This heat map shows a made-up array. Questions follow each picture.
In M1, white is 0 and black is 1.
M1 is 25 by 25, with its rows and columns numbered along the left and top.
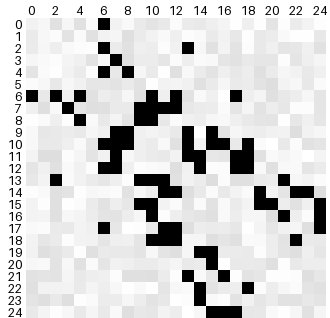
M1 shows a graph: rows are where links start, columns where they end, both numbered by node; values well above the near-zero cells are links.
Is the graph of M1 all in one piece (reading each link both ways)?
no
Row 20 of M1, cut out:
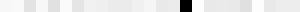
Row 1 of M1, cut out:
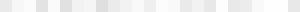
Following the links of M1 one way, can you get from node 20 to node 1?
no
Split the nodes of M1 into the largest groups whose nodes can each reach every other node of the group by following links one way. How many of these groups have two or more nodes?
1
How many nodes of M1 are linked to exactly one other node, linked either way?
4
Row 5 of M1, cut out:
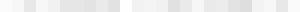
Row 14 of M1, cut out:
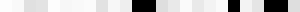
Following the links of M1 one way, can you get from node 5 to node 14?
no
